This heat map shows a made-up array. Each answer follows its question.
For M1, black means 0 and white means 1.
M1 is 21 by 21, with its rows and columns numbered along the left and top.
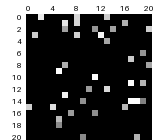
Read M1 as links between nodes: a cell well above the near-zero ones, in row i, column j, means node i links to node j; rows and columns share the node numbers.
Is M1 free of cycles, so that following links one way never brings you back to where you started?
yes
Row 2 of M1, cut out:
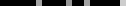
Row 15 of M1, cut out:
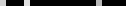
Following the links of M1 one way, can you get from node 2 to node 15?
no
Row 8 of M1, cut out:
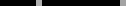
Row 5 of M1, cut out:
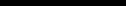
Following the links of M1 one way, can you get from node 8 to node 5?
yes
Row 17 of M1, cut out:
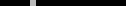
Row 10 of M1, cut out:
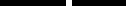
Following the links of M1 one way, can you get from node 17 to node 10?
no
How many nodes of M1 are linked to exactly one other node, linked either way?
0
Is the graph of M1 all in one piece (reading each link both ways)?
yes
